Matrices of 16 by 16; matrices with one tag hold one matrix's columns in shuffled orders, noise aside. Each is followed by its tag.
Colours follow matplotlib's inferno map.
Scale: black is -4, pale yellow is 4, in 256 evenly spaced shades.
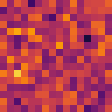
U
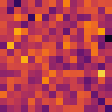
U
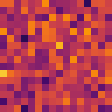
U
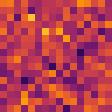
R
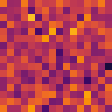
R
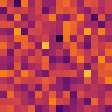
U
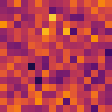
R
